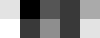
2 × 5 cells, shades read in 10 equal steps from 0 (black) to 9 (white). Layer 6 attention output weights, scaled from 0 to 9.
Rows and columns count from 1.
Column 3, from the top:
3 5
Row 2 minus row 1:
1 2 2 0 2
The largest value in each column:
9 2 5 2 8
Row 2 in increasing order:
2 2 5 8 9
